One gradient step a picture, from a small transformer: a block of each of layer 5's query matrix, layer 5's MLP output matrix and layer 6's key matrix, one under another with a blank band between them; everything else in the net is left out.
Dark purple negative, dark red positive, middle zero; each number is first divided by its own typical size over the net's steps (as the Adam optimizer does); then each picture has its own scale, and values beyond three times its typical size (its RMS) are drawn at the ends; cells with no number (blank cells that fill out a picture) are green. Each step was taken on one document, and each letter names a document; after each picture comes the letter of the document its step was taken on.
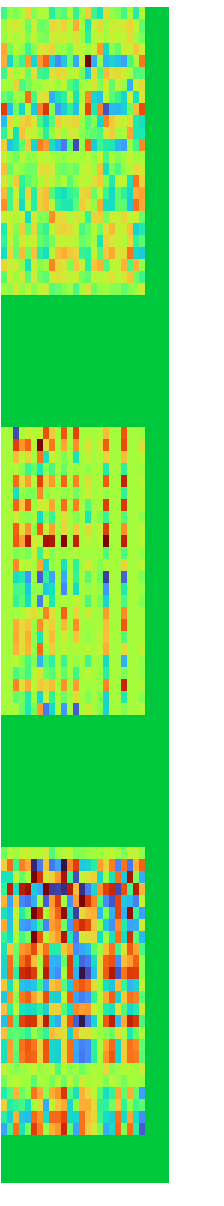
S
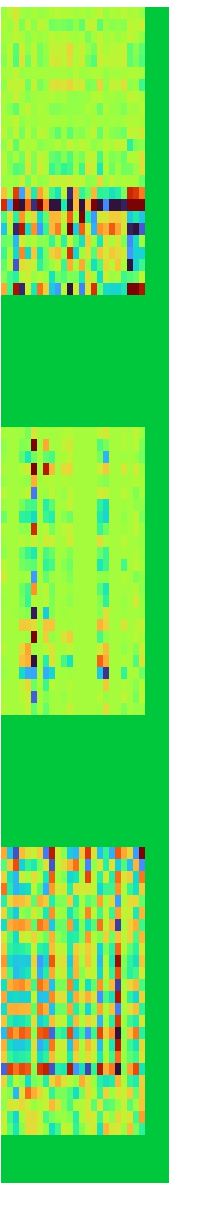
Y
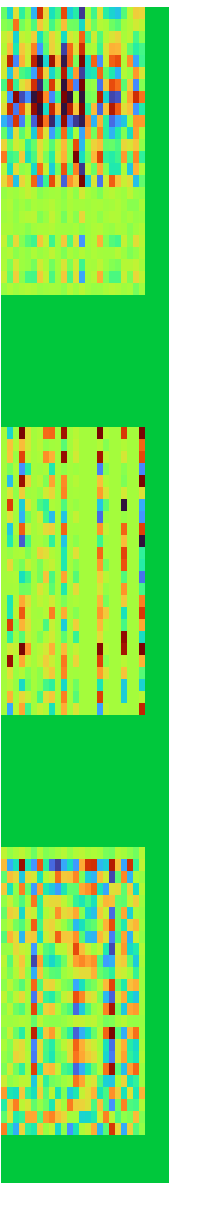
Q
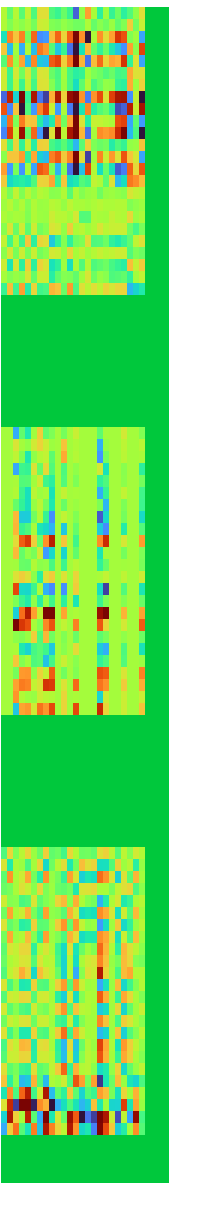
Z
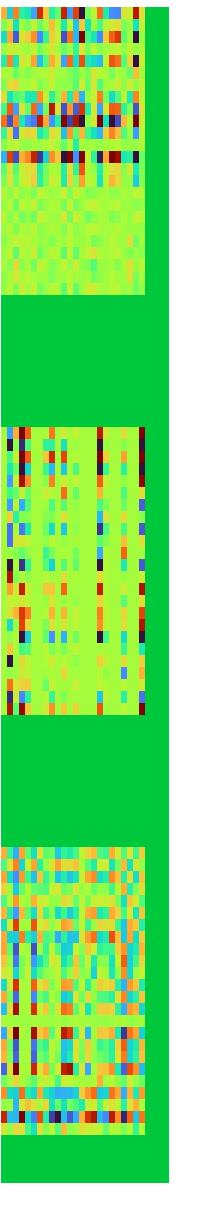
Q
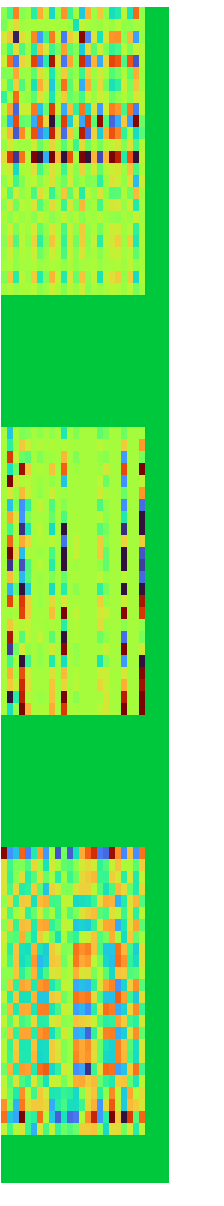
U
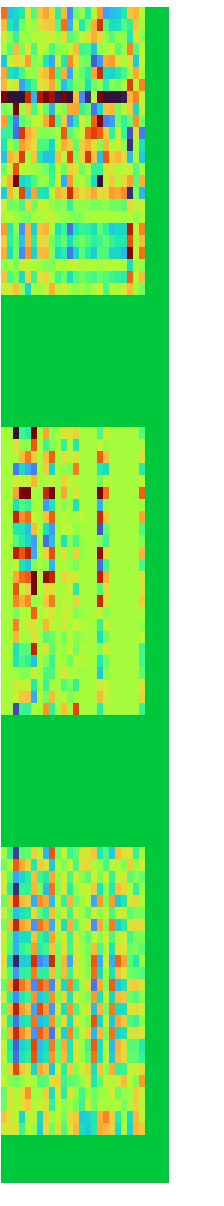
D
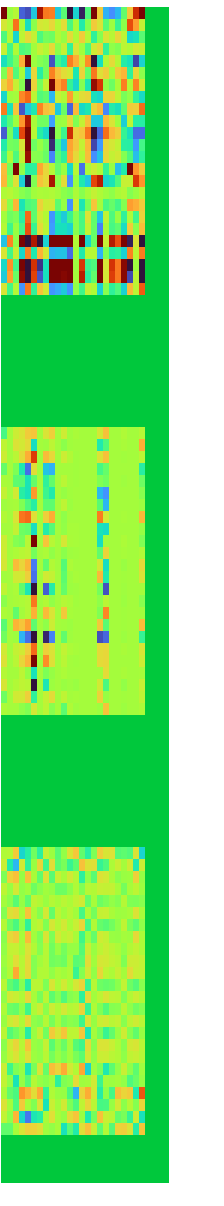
Y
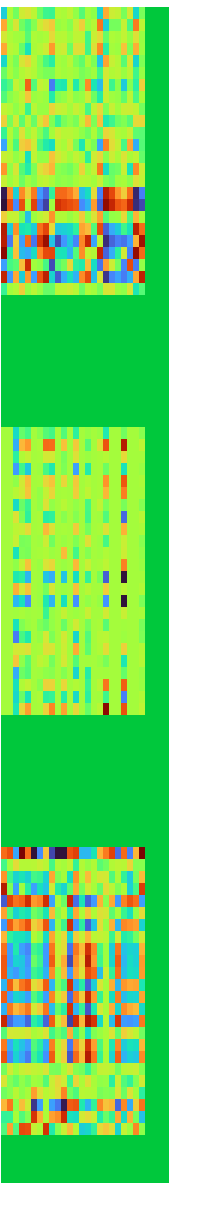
S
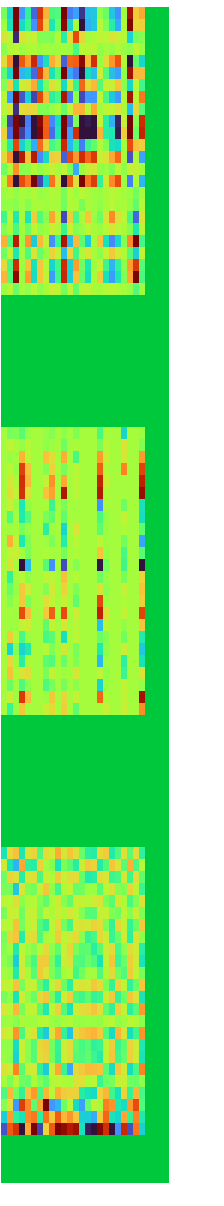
Q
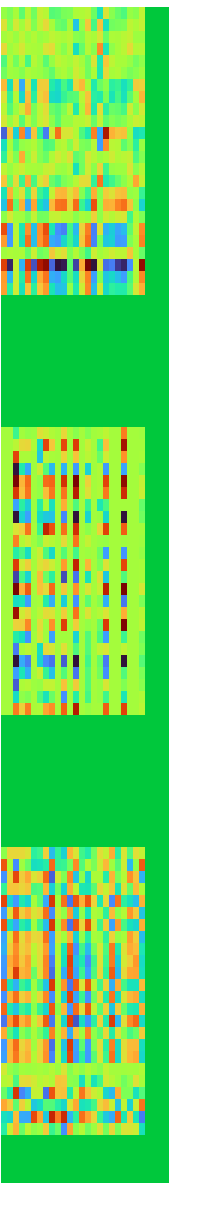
S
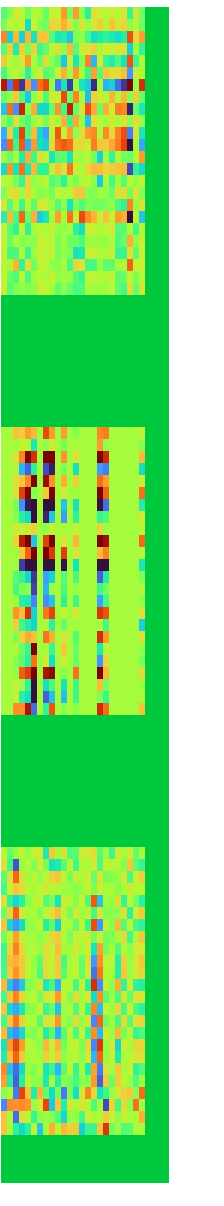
D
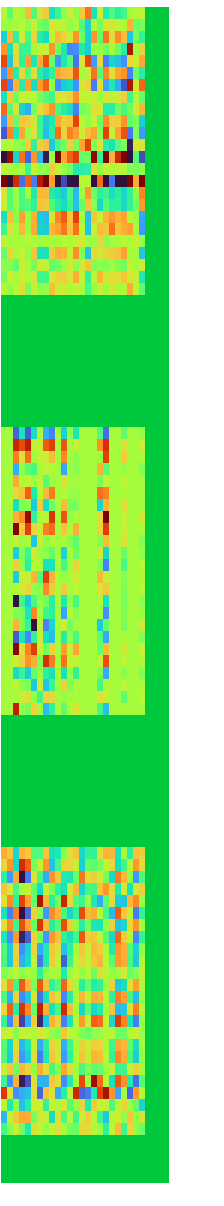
S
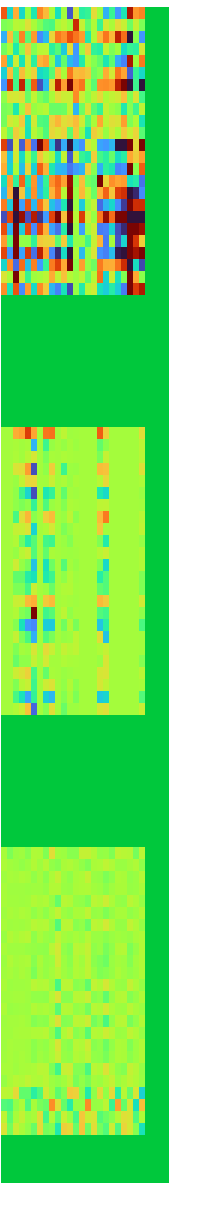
Y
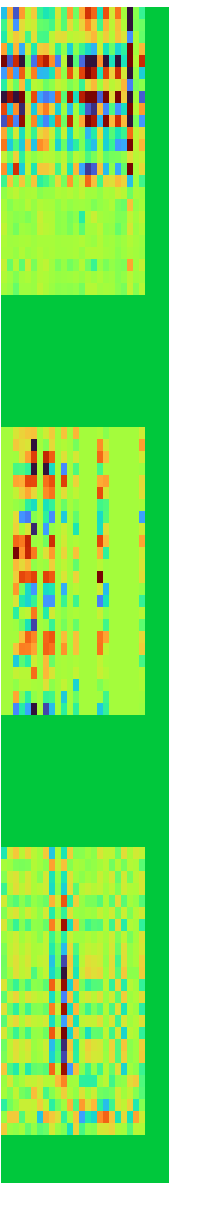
D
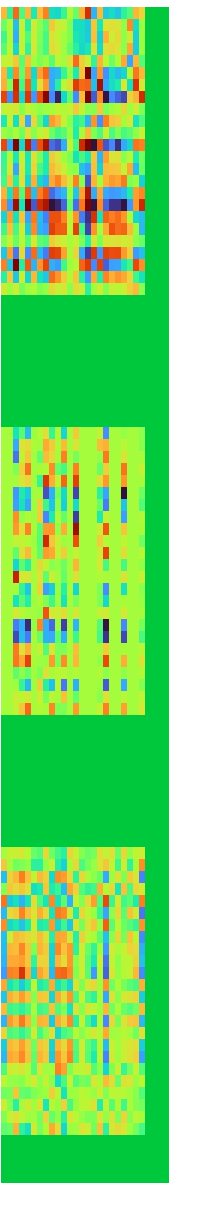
S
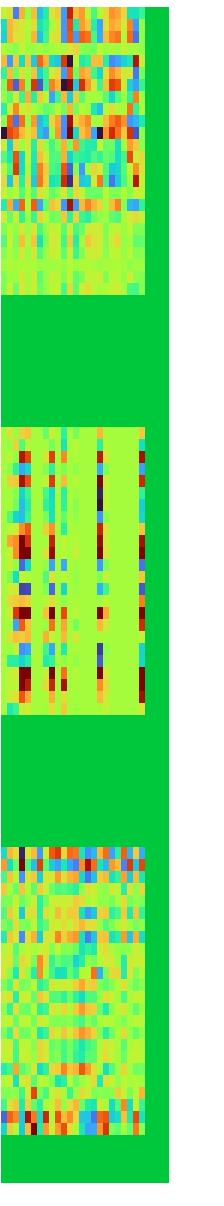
Q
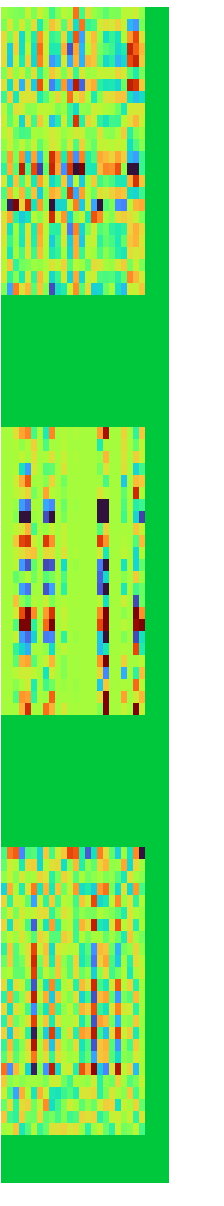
Y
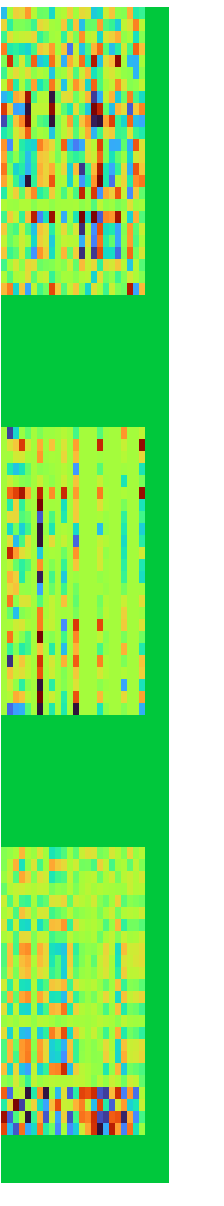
U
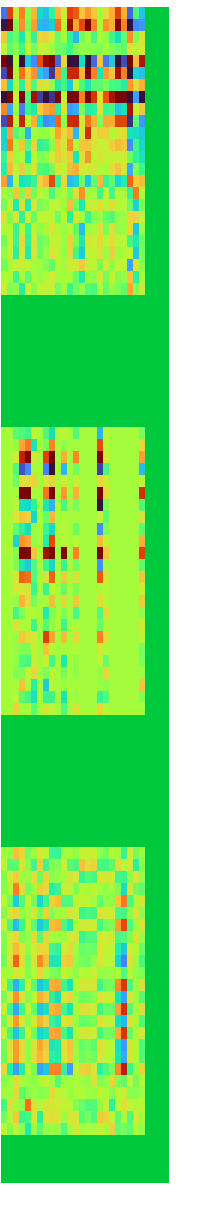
D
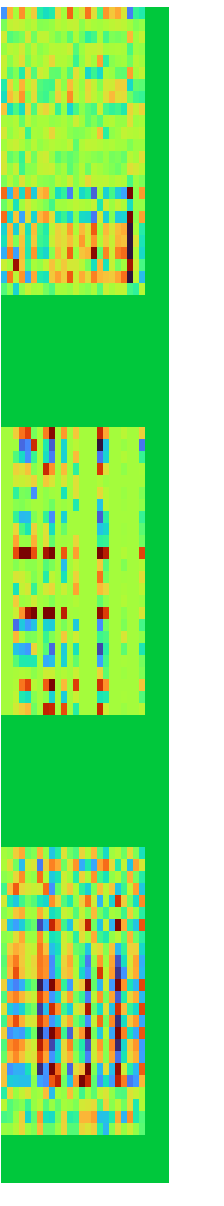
D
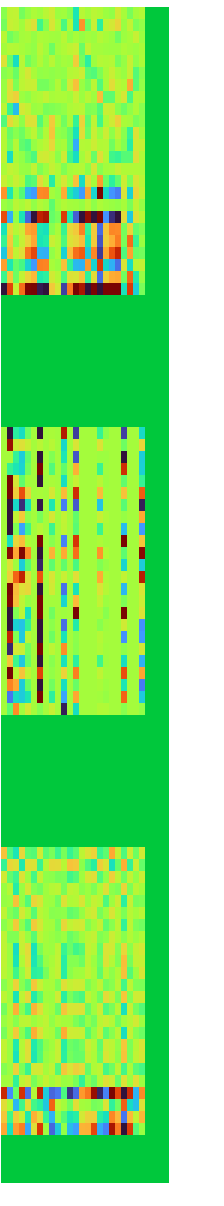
U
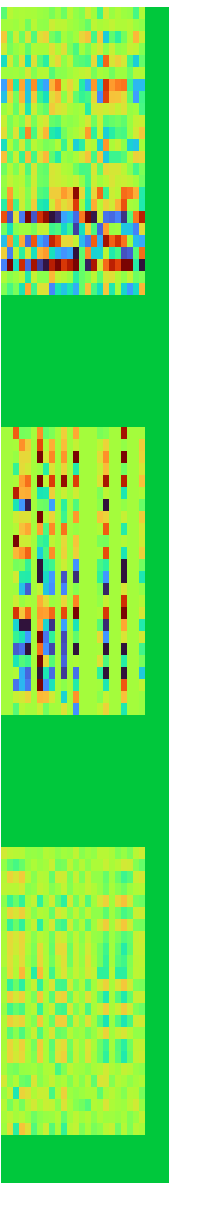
Z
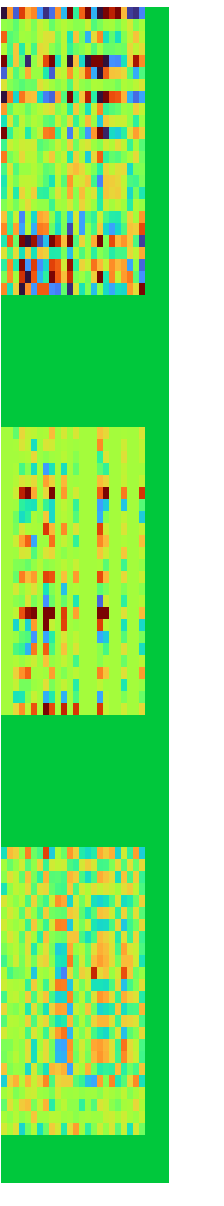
Z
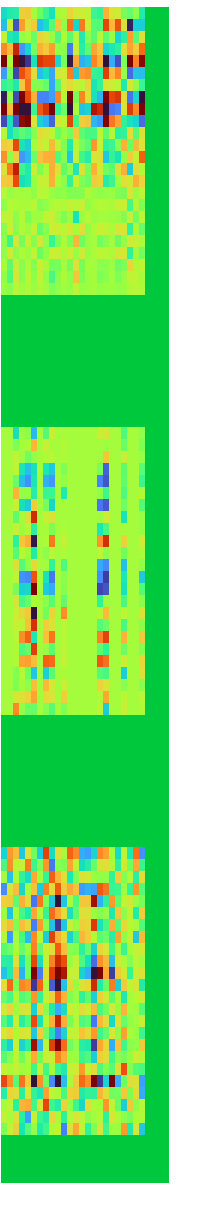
Y
